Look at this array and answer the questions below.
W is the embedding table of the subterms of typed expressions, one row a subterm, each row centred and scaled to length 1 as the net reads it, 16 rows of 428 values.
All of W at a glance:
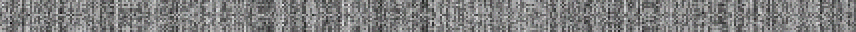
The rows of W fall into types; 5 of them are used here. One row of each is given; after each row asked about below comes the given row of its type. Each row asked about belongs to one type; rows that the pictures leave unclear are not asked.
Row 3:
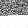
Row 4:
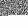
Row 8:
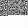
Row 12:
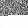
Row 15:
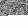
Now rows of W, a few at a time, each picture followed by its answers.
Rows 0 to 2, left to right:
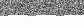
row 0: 12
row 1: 3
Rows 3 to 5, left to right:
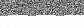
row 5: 4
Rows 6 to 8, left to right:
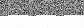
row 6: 8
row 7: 12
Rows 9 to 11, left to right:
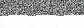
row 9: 4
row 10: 3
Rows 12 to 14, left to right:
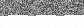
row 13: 15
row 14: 3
